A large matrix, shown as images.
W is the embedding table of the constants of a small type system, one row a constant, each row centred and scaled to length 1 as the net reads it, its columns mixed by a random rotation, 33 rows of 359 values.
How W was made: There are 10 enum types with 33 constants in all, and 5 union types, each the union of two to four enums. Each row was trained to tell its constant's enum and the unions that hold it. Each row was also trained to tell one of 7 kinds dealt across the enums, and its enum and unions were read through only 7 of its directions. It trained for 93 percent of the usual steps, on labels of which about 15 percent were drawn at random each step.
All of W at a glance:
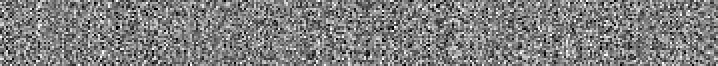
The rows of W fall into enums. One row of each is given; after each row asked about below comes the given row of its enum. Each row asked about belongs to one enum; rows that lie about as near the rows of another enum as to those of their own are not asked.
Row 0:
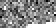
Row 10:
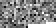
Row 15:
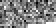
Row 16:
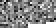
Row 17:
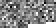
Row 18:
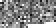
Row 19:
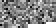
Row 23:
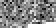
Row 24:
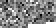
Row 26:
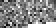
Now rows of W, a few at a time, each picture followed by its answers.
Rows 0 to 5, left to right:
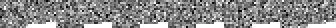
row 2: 17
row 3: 17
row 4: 16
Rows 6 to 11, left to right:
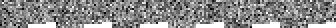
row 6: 19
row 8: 16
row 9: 23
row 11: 10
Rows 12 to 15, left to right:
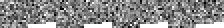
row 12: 17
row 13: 24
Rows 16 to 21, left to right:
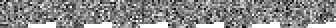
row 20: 0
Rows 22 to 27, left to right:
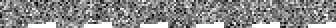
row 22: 15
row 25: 0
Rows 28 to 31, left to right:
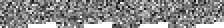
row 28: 23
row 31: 0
